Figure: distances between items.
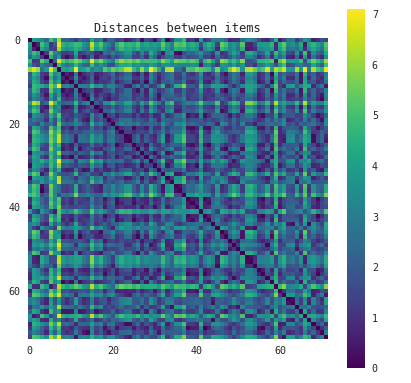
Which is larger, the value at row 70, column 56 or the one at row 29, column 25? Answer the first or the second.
the second
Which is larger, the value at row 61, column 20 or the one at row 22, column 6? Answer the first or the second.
the second
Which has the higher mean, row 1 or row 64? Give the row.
1
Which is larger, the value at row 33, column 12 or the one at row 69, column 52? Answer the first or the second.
the second
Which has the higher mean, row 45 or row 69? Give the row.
45
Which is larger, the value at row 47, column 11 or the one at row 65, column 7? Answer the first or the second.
the second
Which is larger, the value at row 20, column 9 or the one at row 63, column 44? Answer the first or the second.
the first
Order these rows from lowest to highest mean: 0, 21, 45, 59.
21, 0, 45, 59
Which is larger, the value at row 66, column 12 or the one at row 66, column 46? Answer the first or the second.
the second
